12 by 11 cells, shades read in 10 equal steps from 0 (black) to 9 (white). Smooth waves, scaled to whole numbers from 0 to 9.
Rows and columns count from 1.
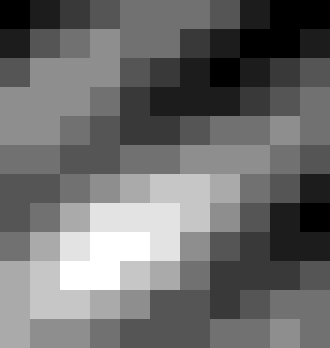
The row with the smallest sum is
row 1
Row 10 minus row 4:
1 2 4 5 5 5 3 1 0 -1 -1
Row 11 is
6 7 7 6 5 3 3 2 3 4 4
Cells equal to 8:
5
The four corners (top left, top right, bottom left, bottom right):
0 0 6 4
